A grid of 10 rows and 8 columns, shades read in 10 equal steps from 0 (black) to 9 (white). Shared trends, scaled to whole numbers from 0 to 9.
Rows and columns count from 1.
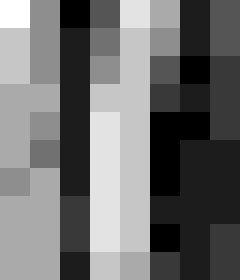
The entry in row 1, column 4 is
3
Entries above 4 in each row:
4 4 4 4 4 3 4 4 4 4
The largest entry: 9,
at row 1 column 1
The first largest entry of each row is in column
1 1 1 4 4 4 4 4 4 4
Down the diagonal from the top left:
9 5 1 7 7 0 1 1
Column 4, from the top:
3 4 5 7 8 8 8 8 8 7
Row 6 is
6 4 1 8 7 0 1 1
